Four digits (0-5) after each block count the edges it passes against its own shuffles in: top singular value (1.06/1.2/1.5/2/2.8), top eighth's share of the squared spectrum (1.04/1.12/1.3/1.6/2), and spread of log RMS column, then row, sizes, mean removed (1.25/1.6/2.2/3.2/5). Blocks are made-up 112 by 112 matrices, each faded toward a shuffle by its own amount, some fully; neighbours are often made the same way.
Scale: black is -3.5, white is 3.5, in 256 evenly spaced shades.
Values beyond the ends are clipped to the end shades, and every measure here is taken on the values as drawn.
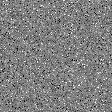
0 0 0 0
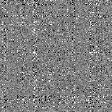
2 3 4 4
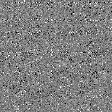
1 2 2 2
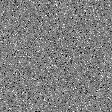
0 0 0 0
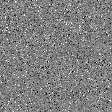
0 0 0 0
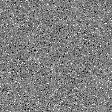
0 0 1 1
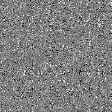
1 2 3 2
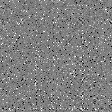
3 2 1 1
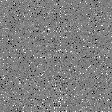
4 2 1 1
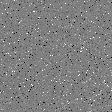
0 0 0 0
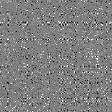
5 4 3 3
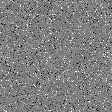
1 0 0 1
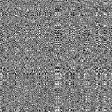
5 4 3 3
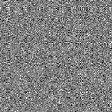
4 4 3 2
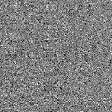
4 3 2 2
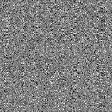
4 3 2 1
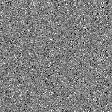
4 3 1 1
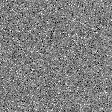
1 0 0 0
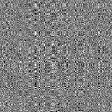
5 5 4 3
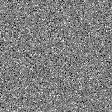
3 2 0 0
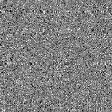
4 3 2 2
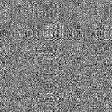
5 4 3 3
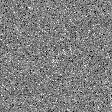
1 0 0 0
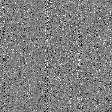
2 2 3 0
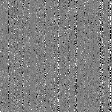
3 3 4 0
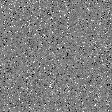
0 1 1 0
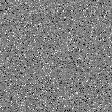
3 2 0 0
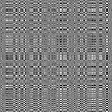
5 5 5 5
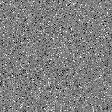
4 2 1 0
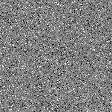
2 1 0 0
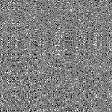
4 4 2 2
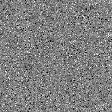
3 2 1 0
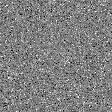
2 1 0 0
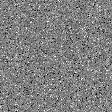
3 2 0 1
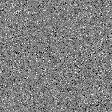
2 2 1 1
